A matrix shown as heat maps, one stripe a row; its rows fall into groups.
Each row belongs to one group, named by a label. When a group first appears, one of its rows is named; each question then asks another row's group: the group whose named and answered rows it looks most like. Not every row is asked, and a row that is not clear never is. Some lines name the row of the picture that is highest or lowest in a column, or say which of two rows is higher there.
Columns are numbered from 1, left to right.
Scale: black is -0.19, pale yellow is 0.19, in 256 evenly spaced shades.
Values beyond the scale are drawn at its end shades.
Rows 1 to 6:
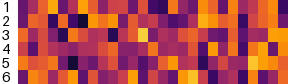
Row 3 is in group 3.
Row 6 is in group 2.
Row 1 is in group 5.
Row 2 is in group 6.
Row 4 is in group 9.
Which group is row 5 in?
9
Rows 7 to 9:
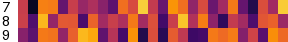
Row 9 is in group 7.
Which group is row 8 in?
2
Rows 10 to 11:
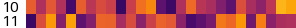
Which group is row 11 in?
6
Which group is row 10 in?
3
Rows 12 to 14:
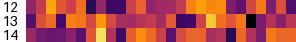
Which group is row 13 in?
6
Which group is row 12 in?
2
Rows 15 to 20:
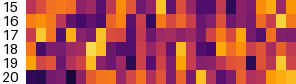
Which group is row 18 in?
7
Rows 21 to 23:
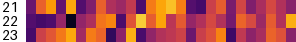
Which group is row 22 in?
3
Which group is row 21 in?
6
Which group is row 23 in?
5
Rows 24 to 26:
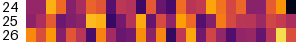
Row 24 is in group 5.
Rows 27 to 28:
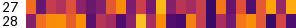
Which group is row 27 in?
9
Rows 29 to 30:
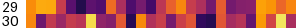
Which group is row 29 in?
9
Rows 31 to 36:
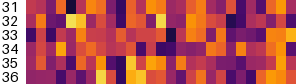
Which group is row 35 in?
3
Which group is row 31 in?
3
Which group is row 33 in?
3
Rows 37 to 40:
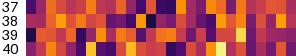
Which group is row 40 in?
5
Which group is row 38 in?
7
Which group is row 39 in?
6
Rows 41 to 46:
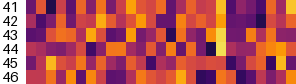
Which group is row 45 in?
2
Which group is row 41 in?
3
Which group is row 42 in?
3
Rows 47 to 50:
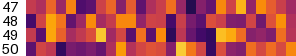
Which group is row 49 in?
7
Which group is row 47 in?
6
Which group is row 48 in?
5
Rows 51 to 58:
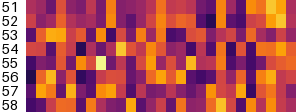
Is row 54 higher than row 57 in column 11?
Yes
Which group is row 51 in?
9
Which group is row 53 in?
2
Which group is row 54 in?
9
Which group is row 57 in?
6
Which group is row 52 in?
9
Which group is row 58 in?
5
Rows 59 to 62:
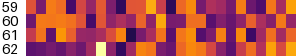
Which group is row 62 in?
3
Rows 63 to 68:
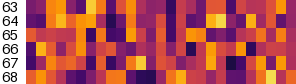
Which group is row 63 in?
5
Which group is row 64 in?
5
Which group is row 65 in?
2
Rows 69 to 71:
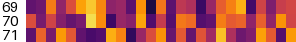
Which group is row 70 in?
7
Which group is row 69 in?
7
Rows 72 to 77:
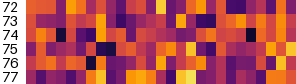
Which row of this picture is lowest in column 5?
77
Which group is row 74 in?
6
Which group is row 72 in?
2
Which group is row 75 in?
9
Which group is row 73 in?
7
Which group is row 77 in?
3
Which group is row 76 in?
2
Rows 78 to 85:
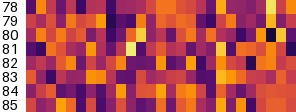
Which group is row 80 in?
2
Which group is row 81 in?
5
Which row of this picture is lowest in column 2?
81
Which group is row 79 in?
7
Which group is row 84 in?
9
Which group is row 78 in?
9
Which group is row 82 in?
9
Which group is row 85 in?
9
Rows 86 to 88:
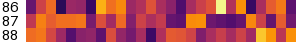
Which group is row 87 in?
2
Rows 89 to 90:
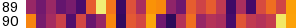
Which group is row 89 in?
3
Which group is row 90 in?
3
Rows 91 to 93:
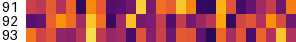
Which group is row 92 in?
5
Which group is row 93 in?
7
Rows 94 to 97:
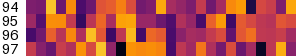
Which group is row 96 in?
5
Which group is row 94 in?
6
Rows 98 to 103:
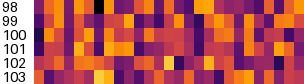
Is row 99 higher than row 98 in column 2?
No
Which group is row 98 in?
2
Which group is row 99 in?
6
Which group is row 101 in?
6
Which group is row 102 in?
2
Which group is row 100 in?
6
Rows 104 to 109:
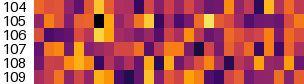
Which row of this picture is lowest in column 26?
109
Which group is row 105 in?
2
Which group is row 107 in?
6
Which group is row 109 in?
7
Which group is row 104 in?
7
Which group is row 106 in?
7
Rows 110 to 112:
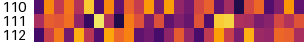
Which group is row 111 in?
5
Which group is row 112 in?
6
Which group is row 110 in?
2
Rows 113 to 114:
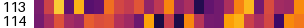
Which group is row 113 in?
6
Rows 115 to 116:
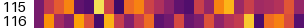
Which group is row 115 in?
5
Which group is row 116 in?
6
